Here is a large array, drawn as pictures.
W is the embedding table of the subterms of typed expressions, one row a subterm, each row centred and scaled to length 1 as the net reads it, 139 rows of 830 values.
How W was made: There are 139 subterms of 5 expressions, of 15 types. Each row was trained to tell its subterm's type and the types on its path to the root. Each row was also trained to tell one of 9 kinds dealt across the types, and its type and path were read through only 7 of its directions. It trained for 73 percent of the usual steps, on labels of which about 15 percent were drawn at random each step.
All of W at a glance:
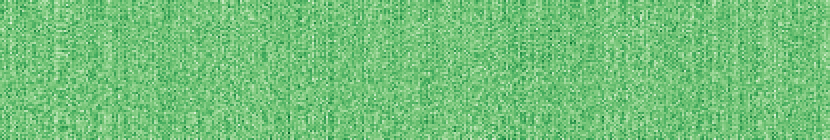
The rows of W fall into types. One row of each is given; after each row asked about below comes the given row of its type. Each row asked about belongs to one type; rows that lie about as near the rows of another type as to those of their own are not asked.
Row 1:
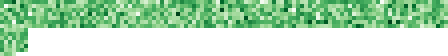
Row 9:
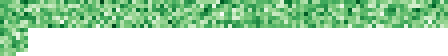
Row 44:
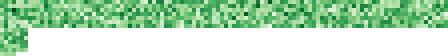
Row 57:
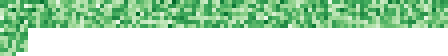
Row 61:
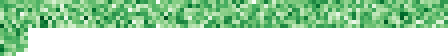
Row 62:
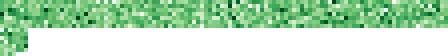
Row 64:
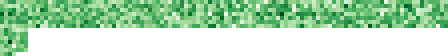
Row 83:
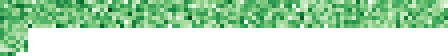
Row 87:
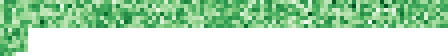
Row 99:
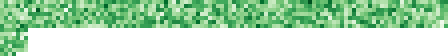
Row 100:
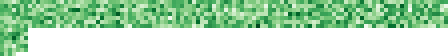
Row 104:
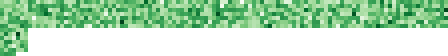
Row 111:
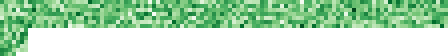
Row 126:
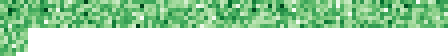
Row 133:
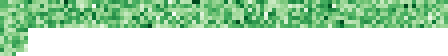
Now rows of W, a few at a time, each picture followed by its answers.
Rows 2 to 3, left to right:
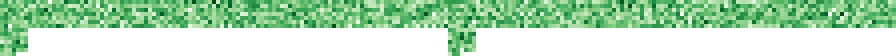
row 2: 62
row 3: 1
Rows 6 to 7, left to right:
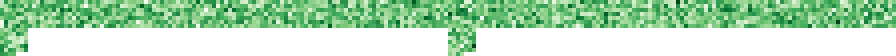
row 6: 104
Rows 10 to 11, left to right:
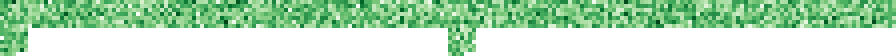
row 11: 111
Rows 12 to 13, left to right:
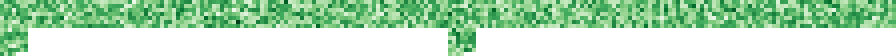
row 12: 64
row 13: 57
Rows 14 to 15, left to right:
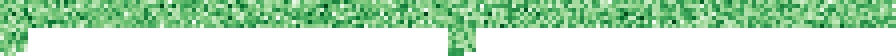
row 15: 104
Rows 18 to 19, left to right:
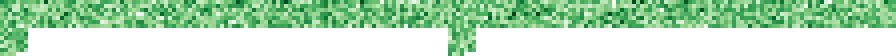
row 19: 126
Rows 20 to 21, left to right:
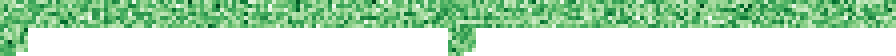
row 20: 111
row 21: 62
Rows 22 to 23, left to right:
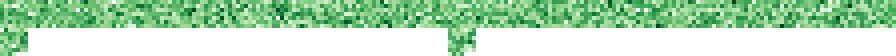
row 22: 64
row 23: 111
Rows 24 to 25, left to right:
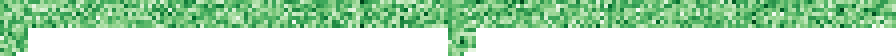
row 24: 9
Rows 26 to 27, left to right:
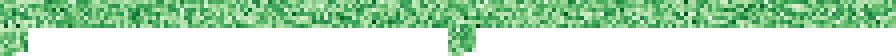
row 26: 64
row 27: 62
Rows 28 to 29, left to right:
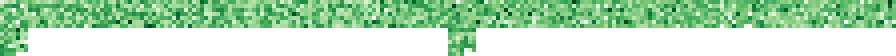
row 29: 99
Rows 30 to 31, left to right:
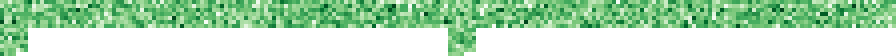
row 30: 100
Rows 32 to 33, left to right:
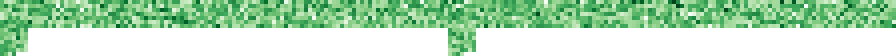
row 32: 99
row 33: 64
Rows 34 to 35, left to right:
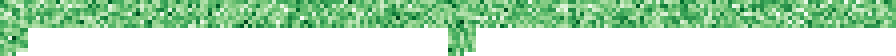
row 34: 133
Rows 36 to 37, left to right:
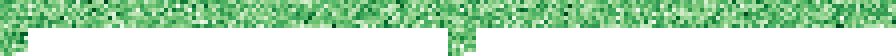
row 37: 100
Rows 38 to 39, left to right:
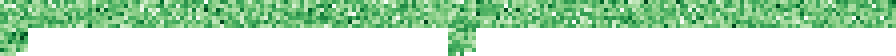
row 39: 99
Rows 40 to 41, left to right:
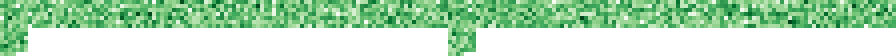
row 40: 87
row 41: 64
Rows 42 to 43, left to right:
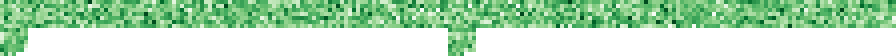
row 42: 87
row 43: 99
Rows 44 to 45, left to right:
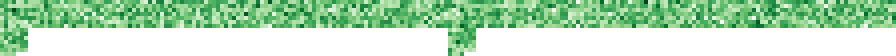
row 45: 133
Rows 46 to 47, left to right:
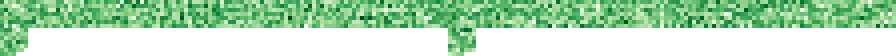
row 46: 111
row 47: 62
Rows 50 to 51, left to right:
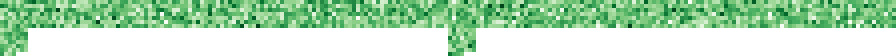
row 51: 104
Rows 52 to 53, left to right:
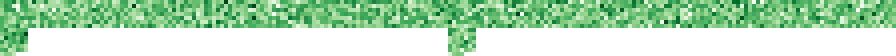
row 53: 9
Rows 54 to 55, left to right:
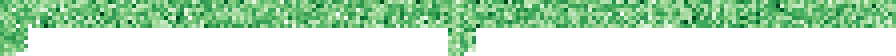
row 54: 9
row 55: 133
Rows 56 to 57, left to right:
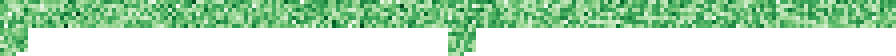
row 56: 9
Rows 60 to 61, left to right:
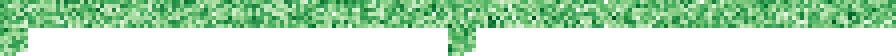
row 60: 9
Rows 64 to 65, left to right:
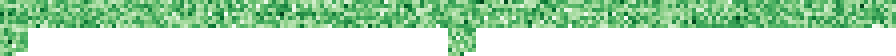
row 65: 133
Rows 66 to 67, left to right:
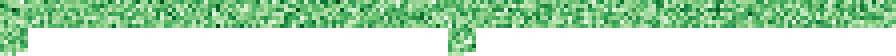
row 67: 62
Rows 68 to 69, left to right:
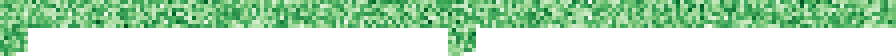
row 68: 87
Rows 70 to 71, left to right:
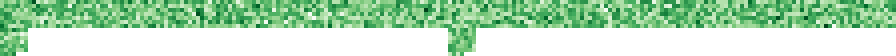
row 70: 104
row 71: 87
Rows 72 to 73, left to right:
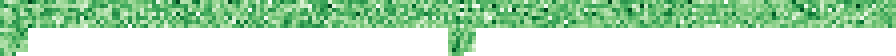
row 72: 133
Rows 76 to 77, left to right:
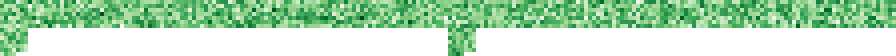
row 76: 1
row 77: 104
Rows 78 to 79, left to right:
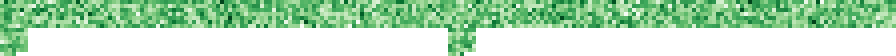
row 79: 99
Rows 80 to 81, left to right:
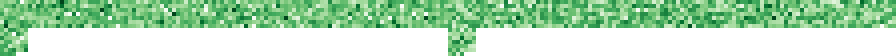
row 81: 111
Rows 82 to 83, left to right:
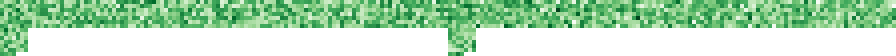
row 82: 104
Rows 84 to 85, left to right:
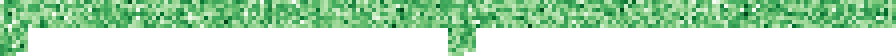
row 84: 87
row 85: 133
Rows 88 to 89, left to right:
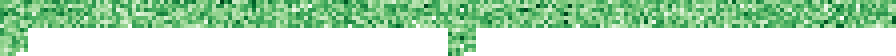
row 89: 100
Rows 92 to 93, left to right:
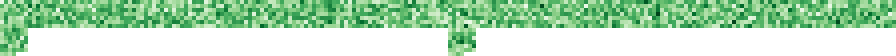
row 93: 44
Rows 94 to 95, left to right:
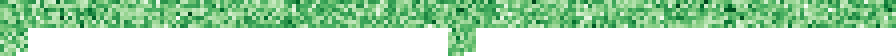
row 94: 133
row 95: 126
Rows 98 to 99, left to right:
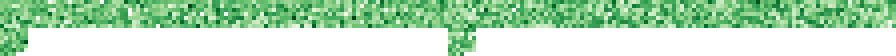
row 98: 87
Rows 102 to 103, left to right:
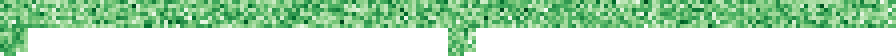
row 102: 99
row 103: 104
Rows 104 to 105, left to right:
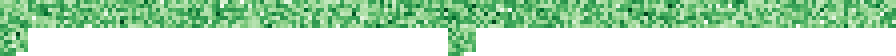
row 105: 83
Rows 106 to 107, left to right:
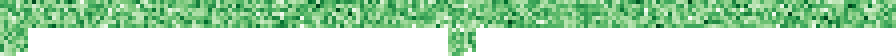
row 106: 62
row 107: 64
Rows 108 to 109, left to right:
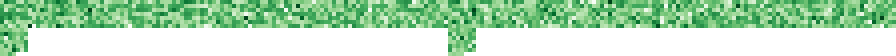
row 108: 64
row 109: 9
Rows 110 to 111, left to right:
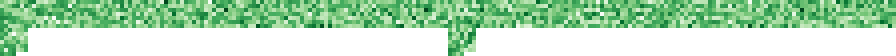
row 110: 104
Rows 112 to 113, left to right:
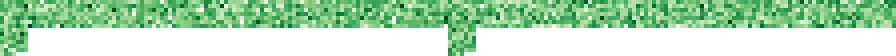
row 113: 99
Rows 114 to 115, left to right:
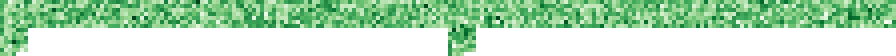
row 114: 133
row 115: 62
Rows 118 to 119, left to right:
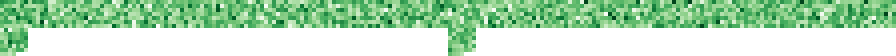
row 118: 57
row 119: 9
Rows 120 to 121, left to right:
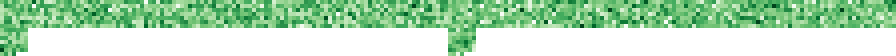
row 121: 99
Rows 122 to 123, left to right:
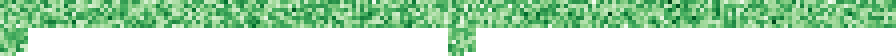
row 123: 87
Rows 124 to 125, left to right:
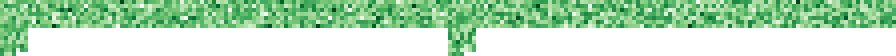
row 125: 111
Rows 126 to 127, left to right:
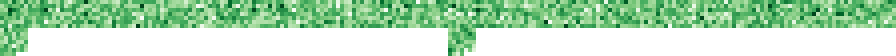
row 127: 62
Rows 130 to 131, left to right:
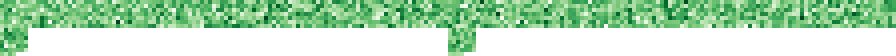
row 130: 44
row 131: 87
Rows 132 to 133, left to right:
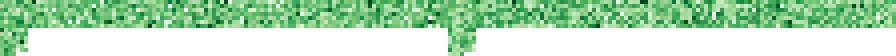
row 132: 111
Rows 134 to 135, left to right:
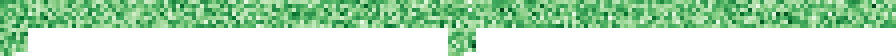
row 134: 1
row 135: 64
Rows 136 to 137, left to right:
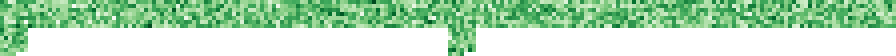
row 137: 126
